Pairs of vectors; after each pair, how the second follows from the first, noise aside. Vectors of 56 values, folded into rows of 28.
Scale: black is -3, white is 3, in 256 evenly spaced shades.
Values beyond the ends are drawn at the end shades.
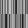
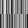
shuffled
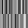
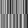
shuffled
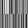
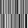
shuffled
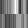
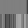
partly zeroed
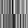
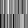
shuffled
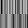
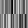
shuffled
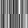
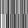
shuffled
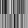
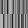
shuffled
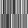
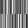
shuffled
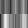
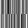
shuffled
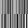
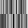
shuffled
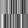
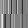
partly zeroed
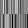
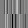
partly zeroed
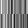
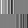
partly zeroed
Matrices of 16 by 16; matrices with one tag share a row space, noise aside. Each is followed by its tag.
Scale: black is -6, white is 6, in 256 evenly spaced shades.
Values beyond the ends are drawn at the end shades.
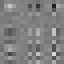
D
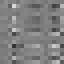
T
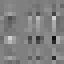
D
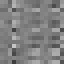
T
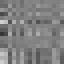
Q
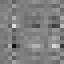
T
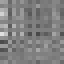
Q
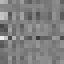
Q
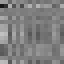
Q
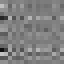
Q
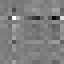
T
